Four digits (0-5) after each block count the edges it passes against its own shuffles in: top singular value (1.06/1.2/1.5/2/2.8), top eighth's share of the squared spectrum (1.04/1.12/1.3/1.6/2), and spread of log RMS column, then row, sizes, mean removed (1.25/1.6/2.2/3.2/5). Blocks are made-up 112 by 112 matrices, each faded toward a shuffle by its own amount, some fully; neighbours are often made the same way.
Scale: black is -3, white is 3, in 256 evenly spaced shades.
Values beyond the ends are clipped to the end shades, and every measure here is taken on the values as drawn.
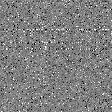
3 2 1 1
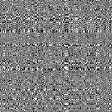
5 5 3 4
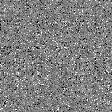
3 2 0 1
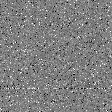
2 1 0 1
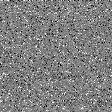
3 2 0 1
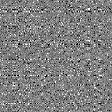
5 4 2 3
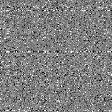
4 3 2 2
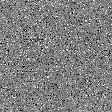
2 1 0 0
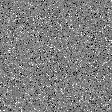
1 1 0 0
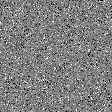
1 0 0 0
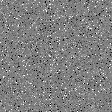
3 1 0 0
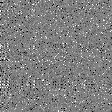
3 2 1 1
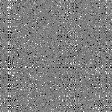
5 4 3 2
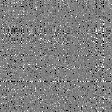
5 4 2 2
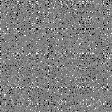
4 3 2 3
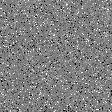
0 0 0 0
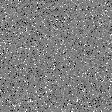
0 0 0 0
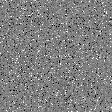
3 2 1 0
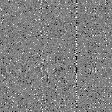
4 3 2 1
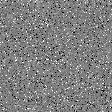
2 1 0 0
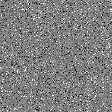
3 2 1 1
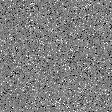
2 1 0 0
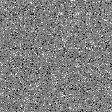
3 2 0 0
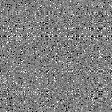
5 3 2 2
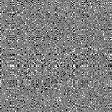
5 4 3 3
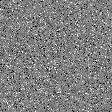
2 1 0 0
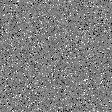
0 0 0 0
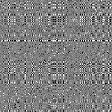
5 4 4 4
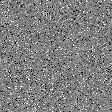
0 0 0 0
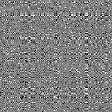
5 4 3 4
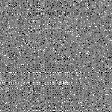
4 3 2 2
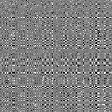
5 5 4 4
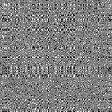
5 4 3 3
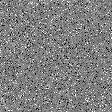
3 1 0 0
